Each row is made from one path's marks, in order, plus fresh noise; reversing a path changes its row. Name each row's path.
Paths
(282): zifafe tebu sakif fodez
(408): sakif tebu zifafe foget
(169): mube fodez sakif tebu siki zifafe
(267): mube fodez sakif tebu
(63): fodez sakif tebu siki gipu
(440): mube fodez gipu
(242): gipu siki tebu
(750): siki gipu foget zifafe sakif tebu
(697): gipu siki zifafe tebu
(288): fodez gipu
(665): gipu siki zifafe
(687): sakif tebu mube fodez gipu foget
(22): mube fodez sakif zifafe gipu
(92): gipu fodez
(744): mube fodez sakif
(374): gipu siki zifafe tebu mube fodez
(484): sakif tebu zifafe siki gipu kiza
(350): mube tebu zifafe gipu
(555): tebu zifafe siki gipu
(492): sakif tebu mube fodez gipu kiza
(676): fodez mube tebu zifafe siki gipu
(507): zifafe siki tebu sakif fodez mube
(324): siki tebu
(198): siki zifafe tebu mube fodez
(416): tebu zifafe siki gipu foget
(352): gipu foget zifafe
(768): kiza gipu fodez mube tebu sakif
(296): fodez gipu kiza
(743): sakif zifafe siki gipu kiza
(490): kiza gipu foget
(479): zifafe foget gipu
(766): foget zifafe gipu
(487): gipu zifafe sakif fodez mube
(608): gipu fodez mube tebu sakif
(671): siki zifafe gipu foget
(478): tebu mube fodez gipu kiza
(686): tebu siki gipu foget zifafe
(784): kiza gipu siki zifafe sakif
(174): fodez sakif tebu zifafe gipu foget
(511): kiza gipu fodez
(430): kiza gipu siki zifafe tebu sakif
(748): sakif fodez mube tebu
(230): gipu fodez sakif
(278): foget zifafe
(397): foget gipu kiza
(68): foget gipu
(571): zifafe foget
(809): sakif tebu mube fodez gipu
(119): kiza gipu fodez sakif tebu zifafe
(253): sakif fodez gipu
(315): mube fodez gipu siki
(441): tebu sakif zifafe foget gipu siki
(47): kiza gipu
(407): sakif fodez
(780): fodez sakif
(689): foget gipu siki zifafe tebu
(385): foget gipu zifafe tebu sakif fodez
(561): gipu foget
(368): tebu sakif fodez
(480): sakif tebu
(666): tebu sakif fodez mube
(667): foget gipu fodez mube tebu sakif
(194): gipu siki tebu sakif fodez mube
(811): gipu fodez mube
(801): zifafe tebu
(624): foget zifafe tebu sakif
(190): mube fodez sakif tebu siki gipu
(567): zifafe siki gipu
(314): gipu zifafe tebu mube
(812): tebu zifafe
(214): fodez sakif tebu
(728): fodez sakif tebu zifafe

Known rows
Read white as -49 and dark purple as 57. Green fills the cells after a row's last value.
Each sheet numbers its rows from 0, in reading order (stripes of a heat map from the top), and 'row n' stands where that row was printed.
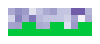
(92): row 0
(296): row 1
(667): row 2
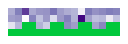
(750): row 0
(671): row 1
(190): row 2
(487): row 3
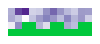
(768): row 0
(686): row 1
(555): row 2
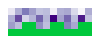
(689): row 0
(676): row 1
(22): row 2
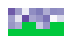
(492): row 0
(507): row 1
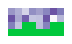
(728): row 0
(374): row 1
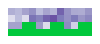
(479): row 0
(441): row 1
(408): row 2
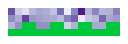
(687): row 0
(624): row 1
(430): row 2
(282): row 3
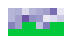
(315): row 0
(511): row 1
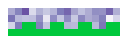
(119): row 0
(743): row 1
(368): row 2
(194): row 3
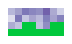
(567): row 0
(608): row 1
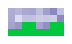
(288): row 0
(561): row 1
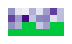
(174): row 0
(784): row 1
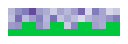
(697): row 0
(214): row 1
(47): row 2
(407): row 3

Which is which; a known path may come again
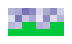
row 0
(567)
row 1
(397)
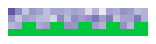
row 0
(666)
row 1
(571)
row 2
(230)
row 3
(416)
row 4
(780)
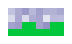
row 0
(68)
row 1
(288)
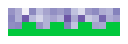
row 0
(267)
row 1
(278)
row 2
(728)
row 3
(282)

